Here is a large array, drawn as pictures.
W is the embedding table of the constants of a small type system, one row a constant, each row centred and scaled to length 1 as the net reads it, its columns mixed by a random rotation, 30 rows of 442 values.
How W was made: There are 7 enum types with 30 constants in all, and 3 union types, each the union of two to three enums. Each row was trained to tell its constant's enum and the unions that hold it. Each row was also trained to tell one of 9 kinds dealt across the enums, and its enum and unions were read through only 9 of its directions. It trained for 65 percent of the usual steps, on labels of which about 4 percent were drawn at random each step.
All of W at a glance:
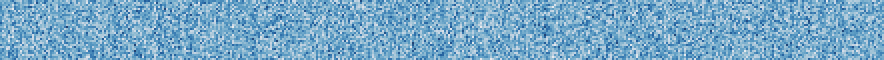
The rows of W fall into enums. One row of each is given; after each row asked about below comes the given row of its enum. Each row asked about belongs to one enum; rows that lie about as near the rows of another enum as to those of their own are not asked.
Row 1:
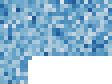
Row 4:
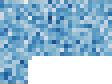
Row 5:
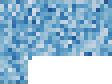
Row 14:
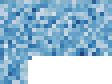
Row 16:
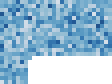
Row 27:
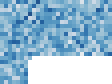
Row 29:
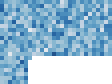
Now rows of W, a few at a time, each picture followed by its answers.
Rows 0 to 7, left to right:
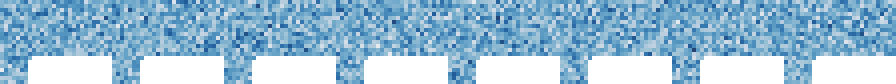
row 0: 1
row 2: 4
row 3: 5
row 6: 29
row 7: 27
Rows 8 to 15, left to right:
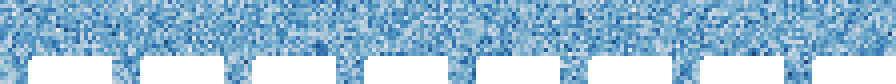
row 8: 5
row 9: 27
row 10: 14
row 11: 29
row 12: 29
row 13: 4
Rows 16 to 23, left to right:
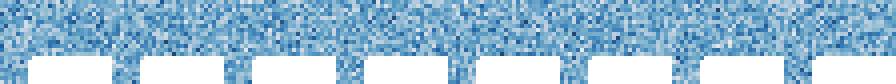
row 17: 4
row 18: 4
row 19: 27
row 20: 14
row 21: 4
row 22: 1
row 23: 27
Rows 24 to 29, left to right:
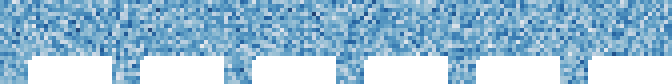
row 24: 27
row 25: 1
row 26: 5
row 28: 1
